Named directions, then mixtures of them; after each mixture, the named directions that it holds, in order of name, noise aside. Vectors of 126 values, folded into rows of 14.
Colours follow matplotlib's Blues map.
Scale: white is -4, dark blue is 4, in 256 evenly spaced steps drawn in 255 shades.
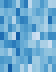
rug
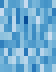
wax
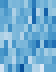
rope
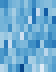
rope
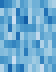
rope, rug, wax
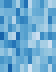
rug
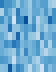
rope, rug, wax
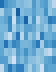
rope, rug, wax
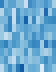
rope, wax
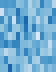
rug, wax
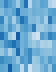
rug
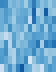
rope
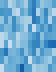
rope, rug, wax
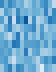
rope, rug, wax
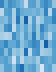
rope, wax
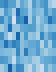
rope, rug, wax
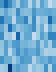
rope, rug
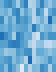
rope, rug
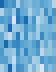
rope, rug, wax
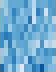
rope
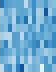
rope, wax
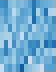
rope
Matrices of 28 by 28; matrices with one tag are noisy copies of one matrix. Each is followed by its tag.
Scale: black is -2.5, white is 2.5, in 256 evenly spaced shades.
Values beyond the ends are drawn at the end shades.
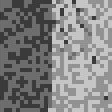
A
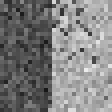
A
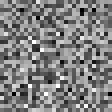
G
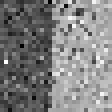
A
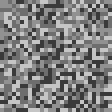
G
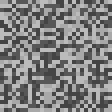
G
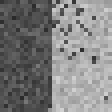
A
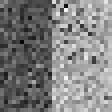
A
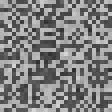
G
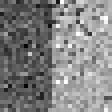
A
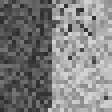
A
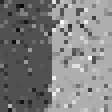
A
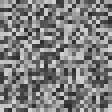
G
